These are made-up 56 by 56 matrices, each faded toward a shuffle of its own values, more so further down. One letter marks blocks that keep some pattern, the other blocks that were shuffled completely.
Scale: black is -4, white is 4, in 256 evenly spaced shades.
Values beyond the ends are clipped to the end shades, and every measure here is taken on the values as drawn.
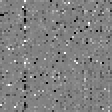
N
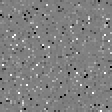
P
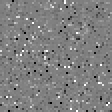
P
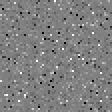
P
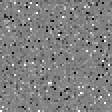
P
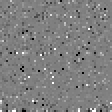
N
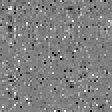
N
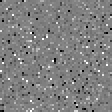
P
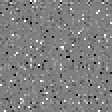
N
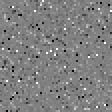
P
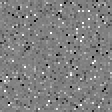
P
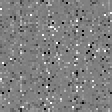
N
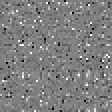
N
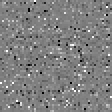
N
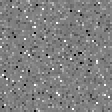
P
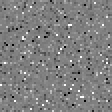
P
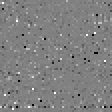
N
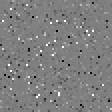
P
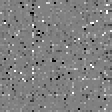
N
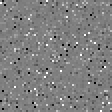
P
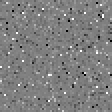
P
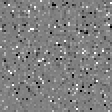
N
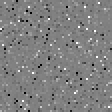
P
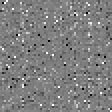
N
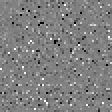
N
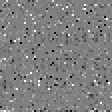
N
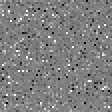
P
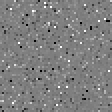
P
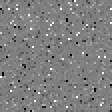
P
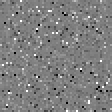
P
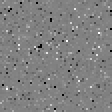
P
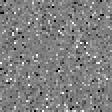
P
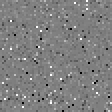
P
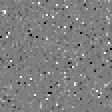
P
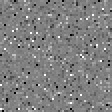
P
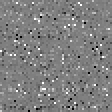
N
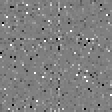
N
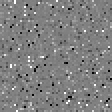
P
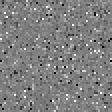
P
